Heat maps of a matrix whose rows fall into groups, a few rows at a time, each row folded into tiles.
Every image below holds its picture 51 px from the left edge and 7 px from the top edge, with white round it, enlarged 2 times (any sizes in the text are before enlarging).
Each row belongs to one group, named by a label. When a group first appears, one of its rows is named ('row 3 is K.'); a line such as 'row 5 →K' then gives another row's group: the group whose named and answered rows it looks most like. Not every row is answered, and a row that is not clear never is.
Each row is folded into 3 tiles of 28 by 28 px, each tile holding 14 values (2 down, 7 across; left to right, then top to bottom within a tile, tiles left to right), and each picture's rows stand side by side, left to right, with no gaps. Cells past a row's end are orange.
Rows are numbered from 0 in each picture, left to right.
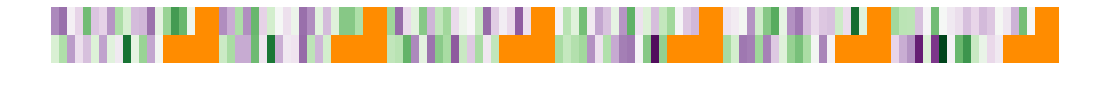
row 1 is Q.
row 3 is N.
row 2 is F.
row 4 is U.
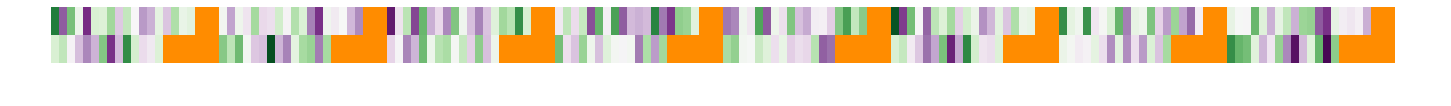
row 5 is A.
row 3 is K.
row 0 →A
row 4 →Q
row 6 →F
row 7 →N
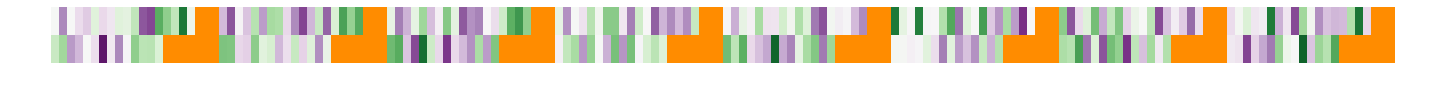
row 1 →Q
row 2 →Q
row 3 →F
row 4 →N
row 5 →F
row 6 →F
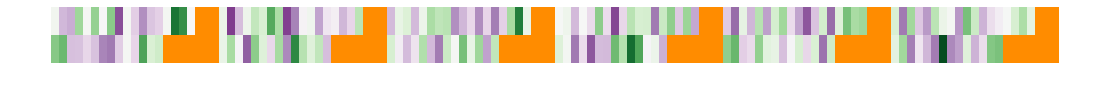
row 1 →F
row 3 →U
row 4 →Q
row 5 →A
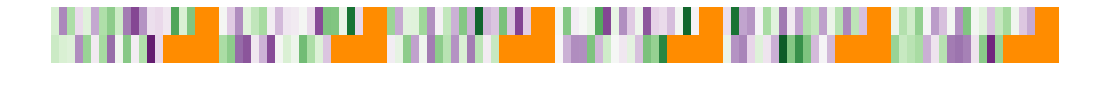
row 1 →U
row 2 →F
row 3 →K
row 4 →U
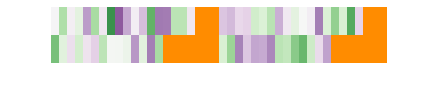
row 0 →K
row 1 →U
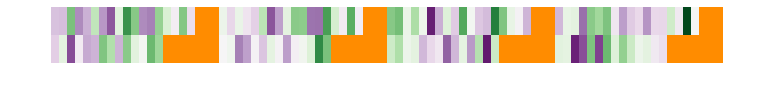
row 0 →A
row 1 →A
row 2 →N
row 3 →U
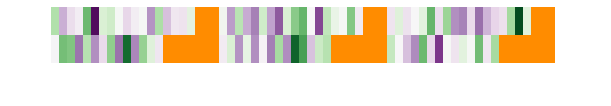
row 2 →K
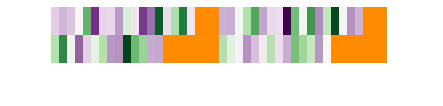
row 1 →N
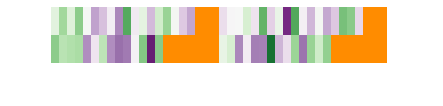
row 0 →N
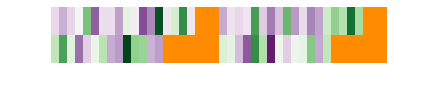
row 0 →N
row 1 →Q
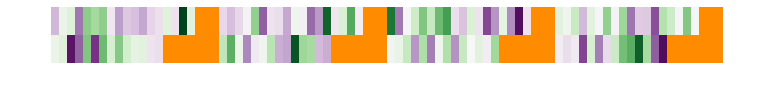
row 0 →U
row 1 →N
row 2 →F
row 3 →U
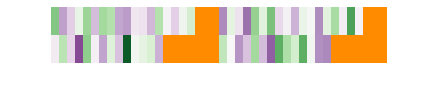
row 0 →F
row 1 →U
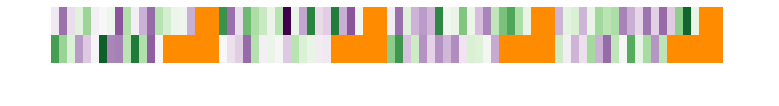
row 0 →N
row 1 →F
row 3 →K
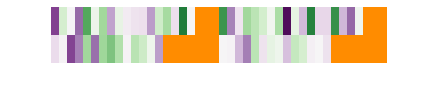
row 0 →U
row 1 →F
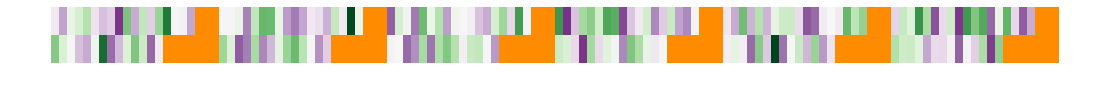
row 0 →N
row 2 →U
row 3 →F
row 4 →Q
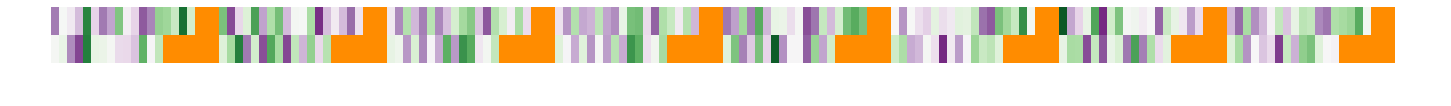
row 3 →A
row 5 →A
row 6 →F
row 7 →A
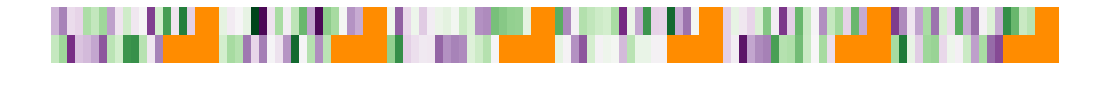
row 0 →U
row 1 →N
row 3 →F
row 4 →U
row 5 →Q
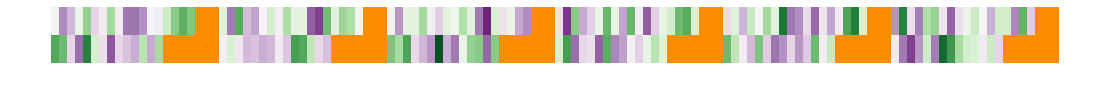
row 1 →A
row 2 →N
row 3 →A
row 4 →K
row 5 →U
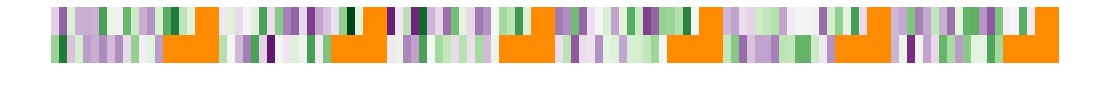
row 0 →A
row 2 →Q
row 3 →A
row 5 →A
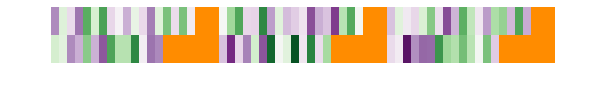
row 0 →U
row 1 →K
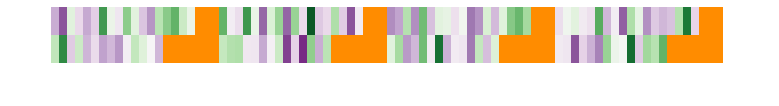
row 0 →A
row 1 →F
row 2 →Q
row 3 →K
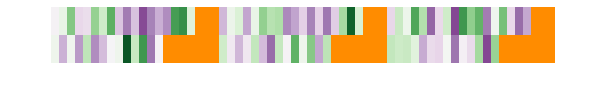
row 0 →K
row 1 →K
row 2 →N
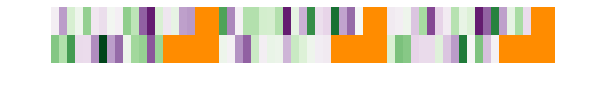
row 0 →N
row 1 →F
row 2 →N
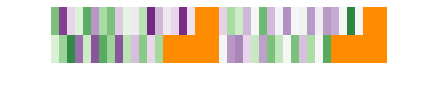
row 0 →F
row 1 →K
